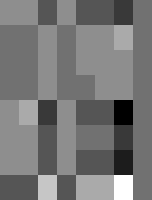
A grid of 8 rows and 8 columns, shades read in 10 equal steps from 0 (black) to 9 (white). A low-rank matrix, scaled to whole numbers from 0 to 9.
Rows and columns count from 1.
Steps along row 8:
same up down up same up down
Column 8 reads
4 4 4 4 4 4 4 4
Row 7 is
5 5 3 5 3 3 1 4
